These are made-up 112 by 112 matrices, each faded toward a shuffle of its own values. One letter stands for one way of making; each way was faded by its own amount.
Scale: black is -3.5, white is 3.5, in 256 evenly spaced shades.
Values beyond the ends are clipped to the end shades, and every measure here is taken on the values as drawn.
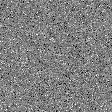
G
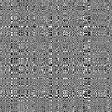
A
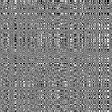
A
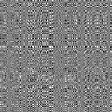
A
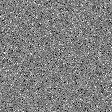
G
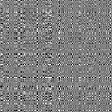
A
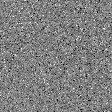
G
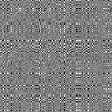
A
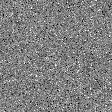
G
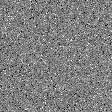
G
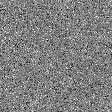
G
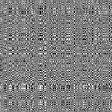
A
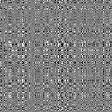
A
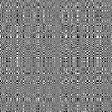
A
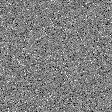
G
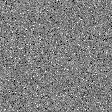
G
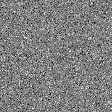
G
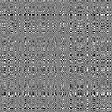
A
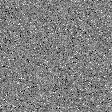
G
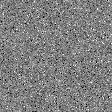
G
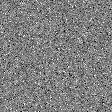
G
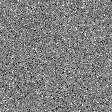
G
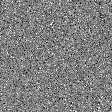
G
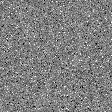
G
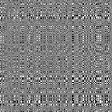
A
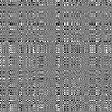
A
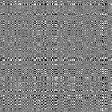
A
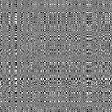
A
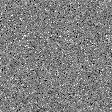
G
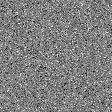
G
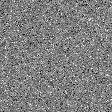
G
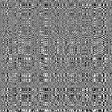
A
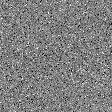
G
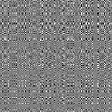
A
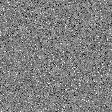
G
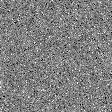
G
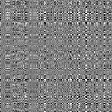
A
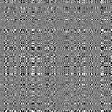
A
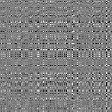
A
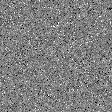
G
